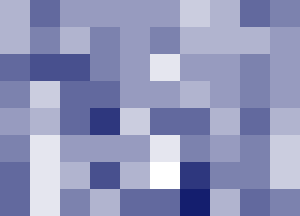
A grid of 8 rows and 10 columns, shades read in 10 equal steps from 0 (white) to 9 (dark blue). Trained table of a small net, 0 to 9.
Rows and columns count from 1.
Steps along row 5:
down up up down up same down up down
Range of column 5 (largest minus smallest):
4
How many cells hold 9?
1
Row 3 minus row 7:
0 6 4 -2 1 1 -4 -1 0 2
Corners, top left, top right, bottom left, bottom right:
3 5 6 5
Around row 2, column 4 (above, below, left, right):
4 5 3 4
